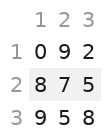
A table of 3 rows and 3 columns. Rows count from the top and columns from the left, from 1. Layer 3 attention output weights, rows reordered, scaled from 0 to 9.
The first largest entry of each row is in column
2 1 1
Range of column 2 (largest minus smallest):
4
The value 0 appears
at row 1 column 1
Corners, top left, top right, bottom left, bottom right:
0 2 9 8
